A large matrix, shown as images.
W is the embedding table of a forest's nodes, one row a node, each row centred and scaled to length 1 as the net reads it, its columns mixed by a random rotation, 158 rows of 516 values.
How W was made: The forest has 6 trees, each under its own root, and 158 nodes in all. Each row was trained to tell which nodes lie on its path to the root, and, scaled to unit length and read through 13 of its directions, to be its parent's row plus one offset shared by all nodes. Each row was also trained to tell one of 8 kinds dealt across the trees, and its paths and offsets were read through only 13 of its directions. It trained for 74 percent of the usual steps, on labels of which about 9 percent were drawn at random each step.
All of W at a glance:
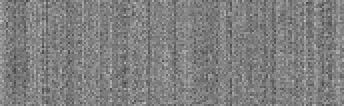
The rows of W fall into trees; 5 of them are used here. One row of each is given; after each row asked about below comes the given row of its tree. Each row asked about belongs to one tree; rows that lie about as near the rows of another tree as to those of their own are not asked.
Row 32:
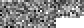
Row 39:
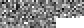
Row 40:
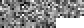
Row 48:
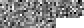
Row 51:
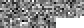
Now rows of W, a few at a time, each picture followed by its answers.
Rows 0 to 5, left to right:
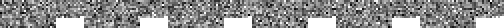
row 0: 32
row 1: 51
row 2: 32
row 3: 51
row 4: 48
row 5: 39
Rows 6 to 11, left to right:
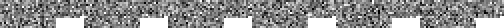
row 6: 48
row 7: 51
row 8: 51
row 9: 40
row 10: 39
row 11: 32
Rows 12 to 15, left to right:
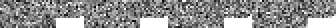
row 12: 51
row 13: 48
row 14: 48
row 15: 39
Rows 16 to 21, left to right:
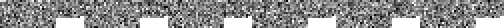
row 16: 51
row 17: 48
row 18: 48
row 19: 39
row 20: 51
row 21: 51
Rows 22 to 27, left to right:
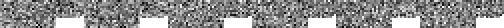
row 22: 39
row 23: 39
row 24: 48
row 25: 48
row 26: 32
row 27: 48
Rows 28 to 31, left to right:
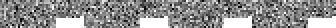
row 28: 51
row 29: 32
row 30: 39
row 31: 51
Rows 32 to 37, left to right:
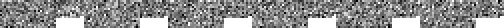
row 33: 48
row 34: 40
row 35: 48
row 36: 48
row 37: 48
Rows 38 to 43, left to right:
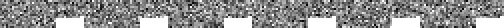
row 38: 48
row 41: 48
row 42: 39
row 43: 48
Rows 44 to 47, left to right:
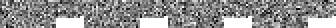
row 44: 48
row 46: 48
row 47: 40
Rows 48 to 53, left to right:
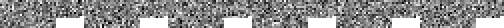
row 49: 51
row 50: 48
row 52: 51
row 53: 40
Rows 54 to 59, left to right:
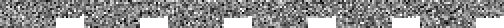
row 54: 48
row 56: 39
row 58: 39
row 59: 32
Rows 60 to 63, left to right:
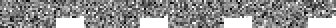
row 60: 40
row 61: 48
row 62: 39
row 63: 40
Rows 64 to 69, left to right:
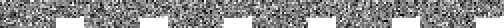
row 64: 40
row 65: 39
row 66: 39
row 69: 48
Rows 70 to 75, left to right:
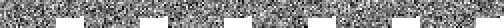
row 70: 51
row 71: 32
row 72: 40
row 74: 48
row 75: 51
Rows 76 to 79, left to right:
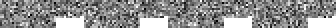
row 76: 48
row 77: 51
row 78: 51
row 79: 51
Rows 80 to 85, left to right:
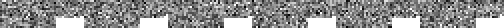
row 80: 32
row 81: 39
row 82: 51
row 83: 51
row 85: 40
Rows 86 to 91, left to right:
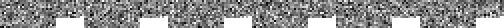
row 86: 51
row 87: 39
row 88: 39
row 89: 51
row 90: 32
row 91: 32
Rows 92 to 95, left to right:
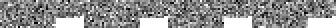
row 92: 39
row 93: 51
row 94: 51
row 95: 40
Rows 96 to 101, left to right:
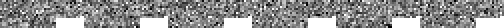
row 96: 40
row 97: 48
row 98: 51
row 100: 48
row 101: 39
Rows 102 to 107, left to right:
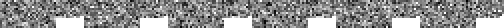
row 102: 48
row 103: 32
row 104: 48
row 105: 48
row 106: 51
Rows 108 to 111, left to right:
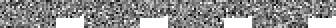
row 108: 48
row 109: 39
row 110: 48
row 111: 40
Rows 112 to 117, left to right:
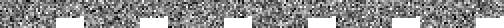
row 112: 40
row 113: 32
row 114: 40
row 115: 51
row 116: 40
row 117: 51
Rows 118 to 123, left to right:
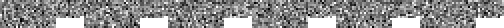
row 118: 51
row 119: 32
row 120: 51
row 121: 39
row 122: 51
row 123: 48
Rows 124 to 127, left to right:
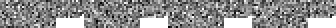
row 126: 51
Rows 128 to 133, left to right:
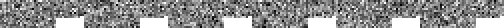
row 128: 39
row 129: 51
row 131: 48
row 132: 48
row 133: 40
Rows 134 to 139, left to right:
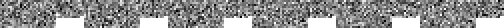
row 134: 40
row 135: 51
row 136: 32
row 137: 48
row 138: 48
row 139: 48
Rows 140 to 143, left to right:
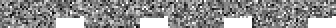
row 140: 40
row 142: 39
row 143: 40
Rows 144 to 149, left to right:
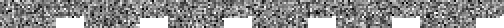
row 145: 39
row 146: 51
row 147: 48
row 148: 32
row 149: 39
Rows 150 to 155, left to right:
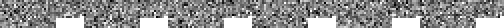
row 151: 40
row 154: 40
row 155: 51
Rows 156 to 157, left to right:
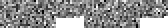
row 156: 39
